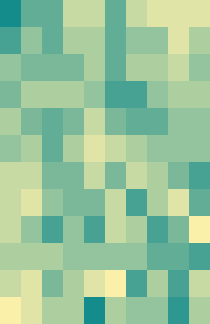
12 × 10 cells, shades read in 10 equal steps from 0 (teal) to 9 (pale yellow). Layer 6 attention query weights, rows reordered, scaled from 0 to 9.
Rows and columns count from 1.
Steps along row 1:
up same up same down up up same same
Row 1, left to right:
0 3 3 7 7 3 7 8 8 8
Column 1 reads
0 2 5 4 6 5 7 7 7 6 7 9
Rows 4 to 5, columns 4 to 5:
6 5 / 4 7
